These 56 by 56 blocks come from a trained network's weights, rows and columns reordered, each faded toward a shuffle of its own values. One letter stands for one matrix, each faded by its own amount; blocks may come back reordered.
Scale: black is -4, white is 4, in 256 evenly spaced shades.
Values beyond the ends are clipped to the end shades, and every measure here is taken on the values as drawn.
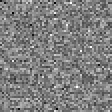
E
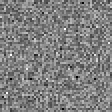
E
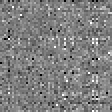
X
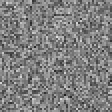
E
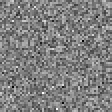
E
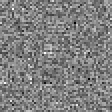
E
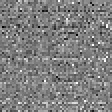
X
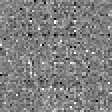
X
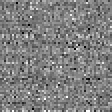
X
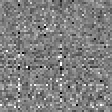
X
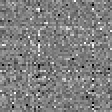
X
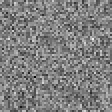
E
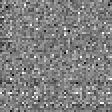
X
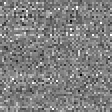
X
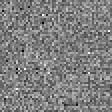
E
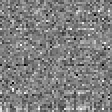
X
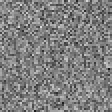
E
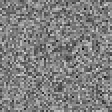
E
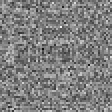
E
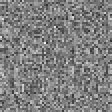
E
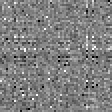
X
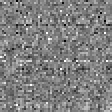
X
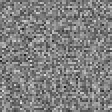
E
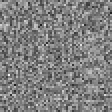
E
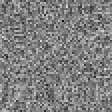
E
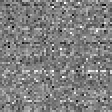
X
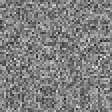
E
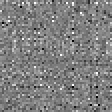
X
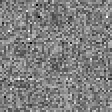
E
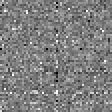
X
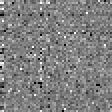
X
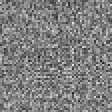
E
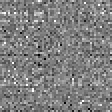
X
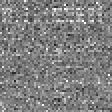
X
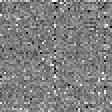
X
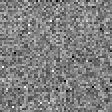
E
